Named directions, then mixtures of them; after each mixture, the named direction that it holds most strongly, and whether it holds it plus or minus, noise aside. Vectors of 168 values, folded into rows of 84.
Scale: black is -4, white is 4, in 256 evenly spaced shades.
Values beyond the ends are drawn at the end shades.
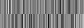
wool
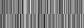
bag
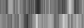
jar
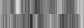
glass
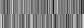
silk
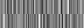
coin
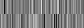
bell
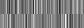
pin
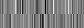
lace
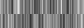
glass, plus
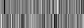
bell, plus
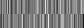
wool, minus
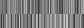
bag, plus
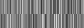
bell, minus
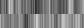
jar, plus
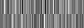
lace, plus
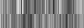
glass, plus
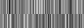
pin, plus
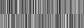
pin, plus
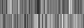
jar, plus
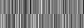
bag, minus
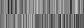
wool, minus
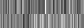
lace, minus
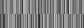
coin, minus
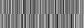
wool, plus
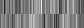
bell, plus
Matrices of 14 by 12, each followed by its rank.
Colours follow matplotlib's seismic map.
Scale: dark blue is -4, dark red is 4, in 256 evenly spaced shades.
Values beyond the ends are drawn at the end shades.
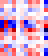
two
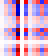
one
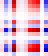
one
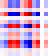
one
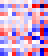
two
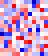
full rank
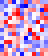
full rank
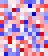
full rank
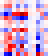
two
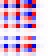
one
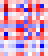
two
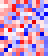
full rank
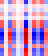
one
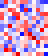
full rank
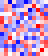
full rank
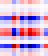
one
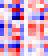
two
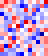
full rank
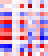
two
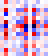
two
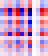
one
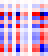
one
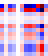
one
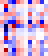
two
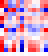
two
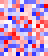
full rank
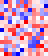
full rank
